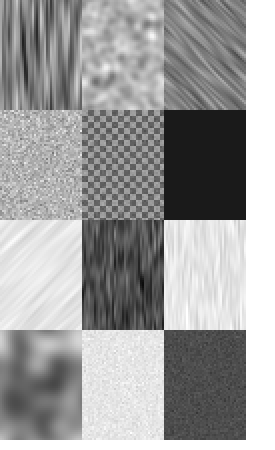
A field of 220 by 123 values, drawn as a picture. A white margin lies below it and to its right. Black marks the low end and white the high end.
The table splits into 4 rows of 3 panels. Panel 1,1: middling, streaked downward, strong in contrast. Panel 1,2: high, blotchy. Panel 1,3: middling, slanting down to the right. Panel 2,1: high, fine-grained. Panel 2,2: middling, checkered, strong in contrast. Panel 2,3: very low, flat. Panel 3,1: very high, slanting up to the right, faint in contrast. Panel 3,2: low, streaked downward. Panel 3,3: very high, streaked downward, faint in contrast. Panel 4,1: middling, smooth, strong in contrast. Panel 4,2: very high, fine-grained, faint in contrast. Panel 4,3: low, fine-grained, faint in contrast.
